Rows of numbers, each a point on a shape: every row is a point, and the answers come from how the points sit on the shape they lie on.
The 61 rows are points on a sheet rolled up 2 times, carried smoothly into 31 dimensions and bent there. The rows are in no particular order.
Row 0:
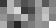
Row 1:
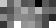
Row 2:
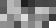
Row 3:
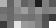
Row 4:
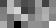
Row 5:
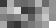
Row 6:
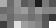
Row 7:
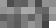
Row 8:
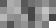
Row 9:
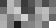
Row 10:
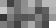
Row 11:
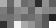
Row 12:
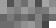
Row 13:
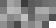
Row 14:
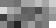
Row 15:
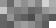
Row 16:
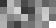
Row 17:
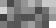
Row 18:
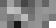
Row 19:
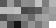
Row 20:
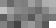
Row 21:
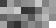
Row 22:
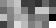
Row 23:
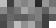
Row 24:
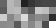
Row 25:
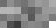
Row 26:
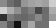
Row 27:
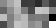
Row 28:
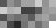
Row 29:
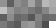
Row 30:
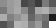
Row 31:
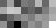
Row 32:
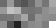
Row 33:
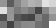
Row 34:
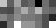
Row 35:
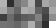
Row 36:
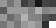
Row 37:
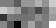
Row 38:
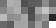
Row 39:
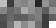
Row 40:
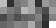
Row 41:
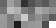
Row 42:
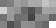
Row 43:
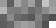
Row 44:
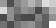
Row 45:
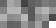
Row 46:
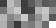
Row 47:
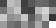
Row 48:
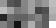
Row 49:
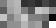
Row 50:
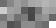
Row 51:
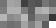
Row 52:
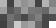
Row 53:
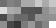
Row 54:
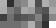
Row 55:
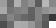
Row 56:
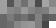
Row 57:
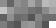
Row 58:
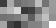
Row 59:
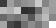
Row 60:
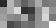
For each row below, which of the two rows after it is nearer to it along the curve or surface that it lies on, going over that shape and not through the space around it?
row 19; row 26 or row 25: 26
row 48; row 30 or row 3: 3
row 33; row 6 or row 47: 6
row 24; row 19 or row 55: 19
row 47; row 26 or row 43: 26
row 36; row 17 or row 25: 25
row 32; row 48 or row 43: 43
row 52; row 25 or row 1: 25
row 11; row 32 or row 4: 32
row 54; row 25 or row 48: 48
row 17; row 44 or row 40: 44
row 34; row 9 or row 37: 9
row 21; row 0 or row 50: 0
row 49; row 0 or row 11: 0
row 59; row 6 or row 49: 49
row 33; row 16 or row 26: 26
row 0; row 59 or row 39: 59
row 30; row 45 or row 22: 45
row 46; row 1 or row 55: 1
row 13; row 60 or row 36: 36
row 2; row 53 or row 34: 34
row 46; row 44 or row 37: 37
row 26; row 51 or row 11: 11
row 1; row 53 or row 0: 0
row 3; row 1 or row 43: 43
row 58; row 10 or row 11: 10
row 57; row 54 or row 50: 50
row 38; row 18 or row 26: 18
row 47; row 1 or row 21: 21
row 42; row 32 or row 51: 32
